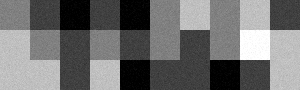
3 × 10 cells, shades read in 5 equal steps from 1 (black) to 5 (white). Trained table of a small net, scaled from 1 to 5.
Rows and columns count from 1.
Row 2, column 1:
4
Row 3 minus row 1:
1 2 1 2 0 -1 -2 -2 -2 2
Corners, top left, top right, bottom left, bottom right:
3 2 4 4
